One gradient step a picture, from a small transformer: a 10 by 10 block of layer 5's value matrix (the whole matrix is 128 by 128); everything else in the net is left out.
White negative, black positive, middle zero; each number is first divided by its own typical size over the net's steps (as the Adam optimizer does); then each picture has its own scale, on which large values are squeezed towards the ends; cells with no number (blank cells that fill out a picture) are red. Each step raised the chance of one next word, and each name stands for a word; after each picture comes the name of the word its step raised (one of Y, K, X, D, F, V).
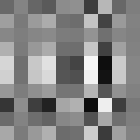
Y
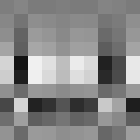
Y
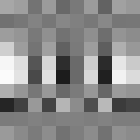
Y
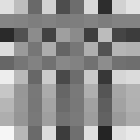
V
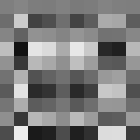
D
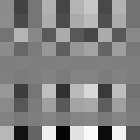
V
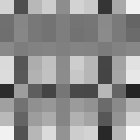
V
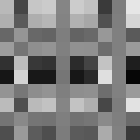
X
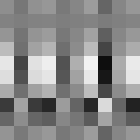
Y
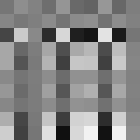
V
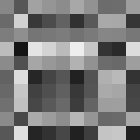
D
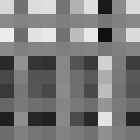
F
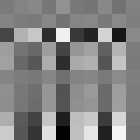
V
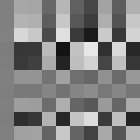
D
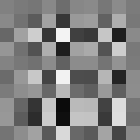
X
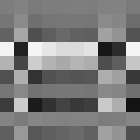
D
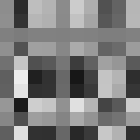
X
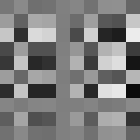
F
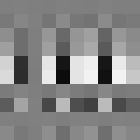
Y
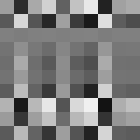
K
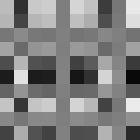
X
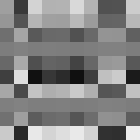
V
